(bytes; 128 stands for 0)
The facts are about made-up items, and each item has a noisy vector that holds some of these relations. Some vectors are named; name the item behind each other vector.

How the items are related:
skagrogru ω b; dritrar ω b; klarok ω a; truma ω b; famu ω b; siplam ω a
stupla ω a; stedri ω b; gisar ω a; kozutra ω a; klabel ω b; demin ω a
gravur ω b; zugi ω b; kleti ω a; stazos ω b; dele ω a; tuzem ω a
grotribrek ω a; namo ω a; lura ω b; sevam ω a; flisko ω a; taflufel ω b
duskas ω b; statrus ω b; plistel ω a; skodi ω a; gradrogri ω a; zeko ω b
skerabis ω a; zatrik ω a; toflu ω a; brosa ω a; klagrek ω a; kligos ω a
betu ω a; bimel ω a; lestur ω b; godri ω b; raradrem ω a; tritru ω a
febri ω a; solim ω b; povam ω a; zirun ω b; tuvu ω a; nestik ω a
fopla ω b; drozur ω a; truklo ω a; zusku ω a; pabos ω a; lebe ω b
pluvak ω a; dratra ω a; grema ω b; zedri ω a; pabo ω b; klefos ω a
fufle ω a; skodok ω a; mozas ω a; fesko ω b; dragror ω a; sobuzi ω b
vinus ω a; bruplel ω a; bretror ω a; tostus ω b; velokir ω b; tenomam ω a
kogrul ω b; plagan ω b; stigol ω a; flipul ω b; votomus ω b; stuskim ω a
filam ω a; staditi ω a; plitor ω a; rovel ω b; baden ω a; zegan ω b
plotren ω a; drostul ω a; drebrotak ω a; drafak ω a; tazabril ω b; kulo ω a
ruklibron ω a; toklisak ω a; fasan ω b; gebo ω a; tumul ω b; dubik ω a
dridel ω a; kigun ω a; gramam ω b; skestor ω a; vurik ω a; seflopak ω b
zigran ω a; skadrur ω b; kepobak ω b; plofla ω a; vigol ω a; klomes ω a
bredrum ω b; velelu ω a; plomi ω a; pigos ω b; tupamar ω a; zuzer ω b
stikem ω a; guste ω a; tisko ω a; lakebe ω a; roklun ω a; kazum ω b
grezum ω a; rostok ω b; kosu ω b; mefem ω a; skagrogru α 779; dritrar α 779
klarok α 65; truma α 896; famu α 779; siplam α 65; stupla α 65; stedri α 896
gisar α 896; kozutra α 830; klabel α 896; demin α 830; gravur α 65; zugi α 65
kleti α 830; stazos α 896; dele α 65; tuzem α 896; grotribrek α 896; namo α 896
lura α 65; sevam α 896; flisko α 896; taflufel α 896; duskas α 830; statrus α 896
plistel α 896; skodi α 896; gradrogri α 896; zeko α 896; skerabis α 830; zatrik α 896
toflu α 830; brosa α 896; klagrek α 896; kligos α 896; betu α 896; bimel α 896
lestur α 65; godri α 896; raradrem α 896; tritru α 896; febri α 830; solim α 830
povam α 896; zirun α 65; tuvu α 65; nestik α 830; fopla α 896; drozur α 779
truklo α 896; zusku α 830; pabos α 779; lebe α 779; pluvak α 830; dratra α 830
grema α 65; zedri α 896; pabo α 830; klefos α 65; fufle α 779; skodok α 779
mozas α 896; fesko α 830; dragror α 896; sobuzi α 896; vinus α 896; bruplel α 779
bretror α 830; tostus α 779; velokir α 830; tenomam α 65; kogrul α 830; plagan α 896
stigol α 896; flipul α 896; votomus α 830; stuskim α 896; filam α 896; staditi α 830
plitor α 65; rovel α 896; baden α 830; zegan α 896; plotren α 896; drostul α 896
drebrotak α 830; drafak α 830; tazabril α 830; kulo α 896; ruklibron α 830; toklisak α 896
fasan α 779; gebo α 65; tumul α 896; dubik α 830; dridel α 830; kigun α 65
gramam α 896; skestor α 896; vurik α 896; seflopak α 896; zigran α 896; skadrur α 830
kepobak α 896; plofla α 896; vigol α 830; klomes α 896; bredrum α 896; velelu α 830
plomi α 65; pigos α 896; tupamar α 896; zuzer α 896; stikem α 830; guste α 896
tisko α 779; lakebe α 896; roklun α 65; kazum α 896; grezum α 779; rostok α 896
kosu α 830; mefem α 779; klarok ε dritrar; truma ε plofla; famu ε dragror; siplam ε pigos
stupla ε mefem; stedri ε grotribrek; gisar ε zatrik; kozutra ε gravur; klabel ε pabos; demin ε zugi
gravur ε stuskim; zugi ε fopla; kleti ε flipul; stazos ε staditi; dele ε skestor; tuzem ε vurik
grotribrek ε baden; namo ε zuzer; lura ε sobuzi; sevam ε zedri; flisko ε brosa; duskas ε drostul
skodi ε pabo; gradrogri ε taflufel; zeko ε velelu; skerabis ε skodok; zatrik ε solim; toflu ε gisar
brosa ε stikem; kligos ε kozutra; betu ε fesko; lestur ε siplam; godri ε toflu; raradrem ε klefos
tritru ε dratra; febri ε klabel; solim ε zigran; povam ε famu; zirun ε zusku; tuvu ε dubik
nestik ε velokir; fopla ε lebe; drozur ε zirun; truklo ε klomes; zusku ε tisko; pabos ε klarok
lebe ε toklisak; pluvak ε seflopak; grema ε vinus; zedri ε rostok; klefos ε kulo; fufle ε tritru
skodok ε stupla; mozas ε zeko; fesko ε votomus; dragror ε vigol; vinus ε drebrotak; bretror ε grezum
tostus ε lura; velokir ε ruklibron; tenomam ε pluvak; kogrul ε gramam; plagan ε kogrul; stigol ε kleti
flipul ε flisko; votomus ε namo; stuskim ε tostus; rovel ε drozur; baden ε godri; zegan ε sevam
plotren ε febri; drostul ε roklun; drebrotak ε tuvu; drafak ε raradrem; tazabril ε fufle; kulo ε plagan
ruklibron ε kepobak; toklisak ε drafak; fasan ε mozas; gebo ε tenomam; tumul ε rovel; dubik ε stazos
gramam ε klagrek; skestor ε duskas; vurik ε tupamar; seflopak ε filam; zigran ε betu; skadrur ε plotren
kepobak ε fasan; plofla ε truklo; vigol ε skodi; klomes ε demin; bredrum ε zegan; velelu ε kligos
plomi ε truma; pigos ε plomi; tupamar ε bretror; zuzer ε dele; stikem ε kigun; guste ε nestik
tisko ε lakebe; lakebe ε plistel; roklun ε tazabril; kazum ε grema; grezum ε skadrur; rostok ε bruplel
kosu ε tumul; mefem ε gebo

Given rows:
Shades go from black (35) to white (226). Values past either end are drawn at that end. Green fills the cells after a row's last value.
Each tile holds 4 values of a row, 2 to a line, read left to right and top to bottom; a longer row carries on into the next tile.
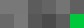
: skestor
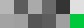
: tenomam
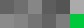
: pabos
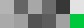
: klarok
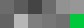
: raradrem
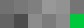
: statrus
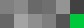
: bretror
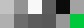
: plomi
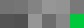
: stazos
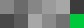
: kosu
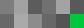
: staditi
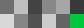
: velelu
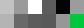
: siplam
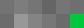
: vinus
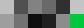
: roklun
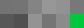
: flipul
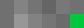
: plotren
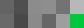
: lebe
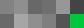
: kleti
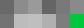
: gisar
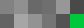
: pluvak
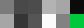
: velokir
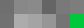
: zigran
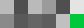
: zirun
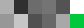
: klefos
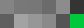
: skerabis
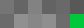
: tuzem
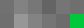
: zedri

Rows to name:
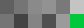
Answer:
dritrar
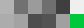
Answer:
kigun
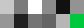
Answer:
lestur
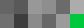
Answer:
famu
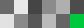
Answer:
kozutra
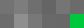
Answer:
namo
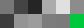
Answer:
kogrul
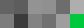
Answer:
skagrogru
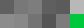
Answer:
bruplel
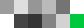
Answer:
lura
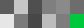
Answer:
kligos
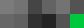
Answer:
tritru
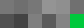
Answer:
zuzer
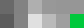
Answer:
godri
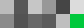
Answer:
zugi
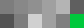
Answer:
solim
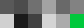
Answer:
fasan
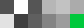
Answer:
sobuzi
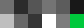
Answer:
guste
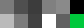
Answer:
nestik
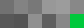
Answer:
taflufel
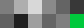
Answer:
pigos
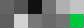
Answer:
klagrek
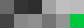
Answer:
gramam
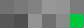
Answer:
klabel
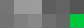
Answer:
klomes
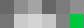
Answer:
grotribrek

